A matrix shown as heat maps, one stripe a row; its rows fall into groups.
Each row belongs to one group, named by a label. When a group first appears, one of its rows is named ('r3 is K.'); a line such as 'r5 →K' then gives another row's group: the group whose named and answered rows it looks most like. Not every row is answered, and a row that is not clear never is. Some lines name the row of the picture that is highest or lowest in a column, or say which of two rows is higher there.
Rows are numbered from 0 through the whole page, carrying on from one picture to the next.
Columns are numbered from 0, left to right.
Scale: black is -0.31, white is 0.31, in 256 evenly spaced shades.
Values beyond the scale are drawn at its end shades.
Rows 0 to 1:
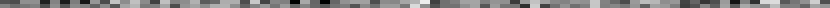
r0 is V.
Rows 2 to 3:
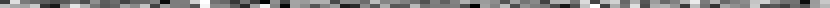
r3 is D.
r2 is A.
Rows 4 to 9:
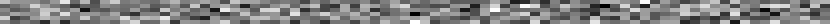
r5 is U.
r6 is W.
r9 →V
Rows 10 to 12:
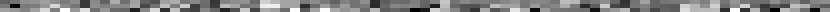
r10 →W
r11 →W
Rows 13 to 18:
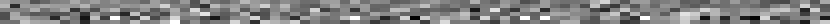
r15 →U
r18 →W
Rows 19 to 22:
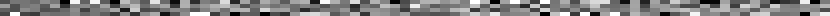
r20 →V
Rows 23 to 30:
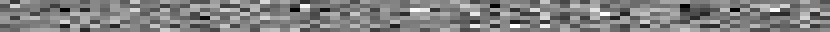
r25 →V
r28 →U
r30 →W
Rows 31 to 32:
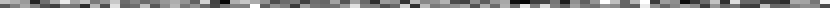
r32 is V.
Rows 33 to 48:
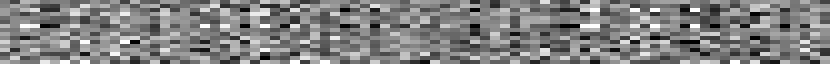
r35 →D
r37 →V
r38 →V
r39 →D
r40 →D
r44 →U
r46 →V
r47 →A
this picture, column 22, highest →39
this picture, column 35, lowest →39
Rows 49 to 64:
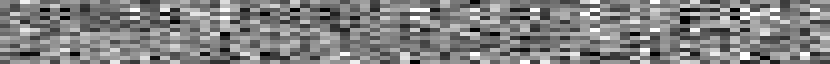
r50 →W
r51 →V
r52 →A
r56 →D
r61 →U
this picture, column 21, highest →57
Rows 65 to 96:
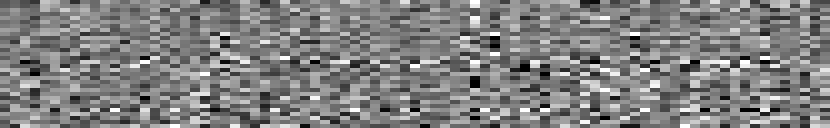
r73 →W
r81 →V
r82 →U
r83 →A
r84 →U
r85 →D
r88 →A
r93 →D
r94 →U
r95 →A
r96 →W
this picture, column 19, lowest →69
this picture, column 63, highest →73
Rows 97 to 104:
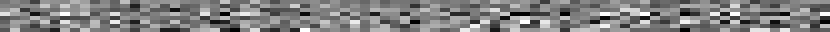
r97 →A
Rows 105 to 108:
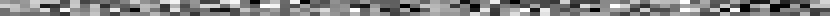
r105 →W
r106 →D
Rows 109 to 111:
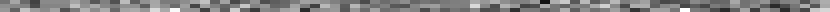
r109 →A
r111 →W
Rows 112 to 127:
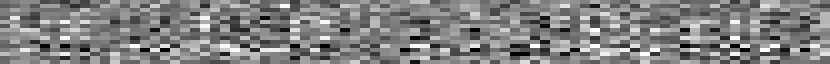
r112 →V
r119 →D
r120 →D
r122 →A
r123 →V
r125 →U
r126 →V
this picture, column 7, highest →119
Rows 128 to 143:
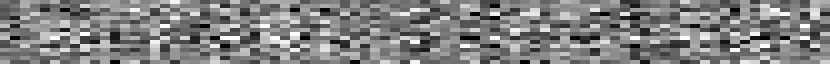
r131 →U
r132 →W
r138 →D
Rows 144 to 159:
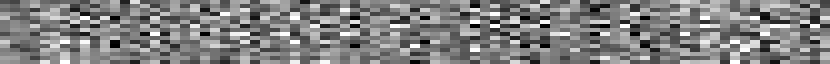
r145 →U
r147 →W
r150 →U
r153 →U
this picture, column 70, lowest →149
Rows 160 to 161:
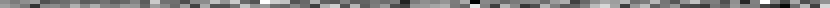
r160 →D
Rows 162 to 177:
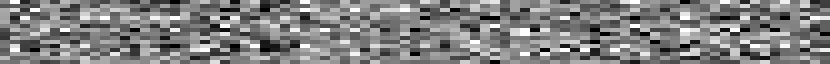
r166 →W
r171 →A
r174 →A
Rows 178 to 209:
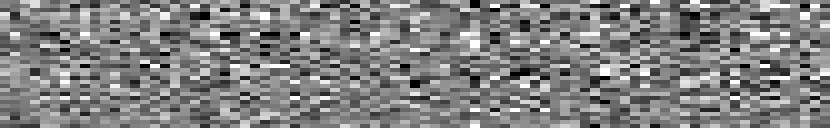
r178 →D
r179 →U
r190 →V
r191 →A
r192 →U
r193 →D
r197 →U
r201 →V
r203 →U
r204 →V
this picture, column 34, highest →209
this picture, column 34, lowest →178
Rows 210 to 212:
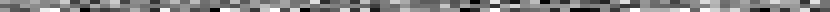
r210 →U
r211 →W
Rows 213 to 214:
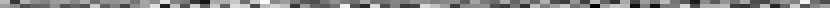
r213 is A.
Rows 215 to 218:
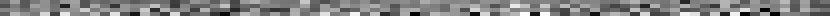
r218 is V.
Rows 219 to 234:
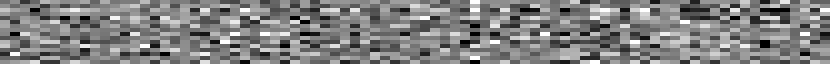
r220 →V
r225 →U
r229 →W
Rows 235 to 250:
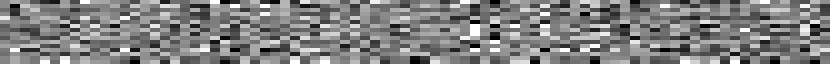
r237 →U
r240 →U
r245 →W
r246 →D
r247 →A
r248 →V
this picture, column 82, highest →247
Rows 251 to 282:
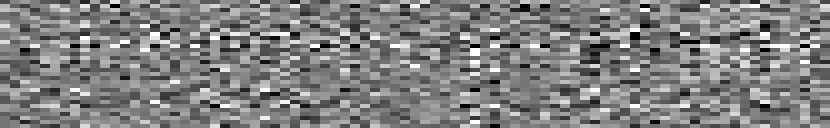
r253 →U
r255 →U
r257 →D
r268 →W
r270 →A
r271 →W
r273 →D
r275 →A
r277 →W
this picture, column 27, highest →259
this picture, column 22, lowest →260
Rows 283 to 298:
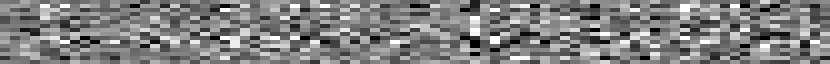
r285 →W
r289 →V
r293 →U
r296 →D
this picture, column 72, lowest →284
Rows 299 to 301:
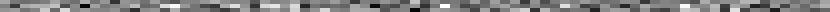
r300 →W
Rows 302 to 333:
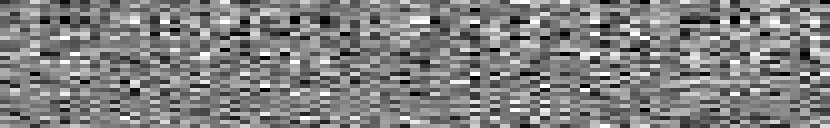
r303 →V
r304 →D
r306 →V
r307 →V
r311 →U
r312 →U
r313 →U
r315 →D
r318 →D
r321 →U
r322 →A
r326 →U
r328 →U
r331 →A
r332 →V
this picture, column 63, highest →310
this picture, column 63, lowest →314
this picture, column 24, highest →320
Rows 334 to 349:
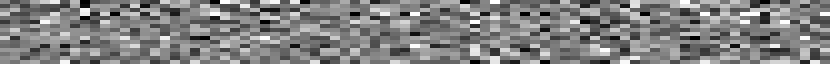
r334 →W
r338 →W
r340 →U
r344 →W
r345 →V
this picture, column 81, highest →349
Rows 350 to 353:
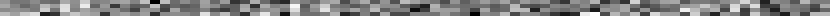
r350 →D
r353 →D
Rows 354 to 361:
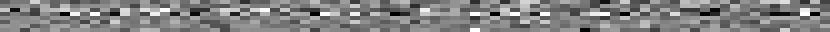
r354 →U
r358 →U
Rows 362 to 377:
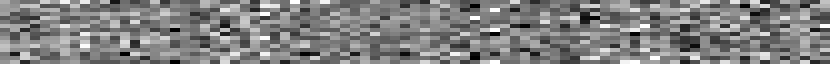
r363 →D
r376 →D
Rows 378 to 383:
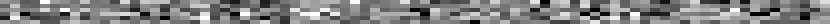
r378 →A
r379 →A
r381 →A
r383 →D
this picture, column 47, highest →381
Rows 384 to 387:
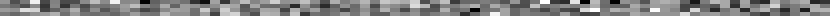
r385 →V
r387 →W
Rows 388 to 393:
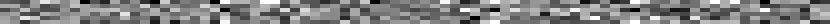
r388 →W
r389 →D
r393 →W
